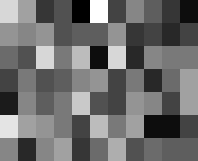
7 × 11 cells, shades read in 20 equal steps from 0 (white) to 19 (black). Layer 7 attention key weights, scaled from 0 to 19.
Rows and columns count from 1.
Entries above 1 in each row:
10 11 11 11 11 11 11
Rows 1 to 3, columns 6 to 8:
0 14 9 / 12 8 15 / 18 3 16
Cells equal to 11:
4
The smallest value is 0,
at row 1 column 6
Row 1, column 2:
7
